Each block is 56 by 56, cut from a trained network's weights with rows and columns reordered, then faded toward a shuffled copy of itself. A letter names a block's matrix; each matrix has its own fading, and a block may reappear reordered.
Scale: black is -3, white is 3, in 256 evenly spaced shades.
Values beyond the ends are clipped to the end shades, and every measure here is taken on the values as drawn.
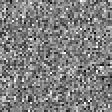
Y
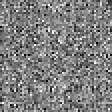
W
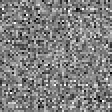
W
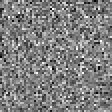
Y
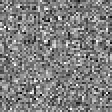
W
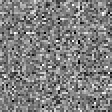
Y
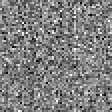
W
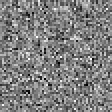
Y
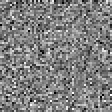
Y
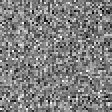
W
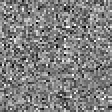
Y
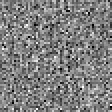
Y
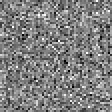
W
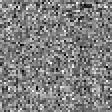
W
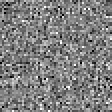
W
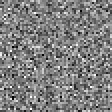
W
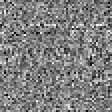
Y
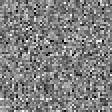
Y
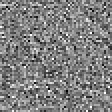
Y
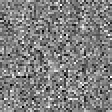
Y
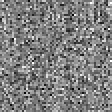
W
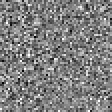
Y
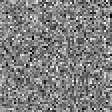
W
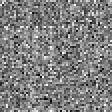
W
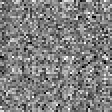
W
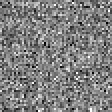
W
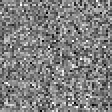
W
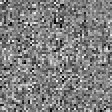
Y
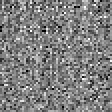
W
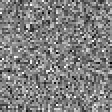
Y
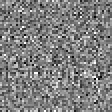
Y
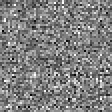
Y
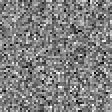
W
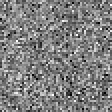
W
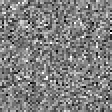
W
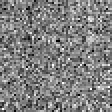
W
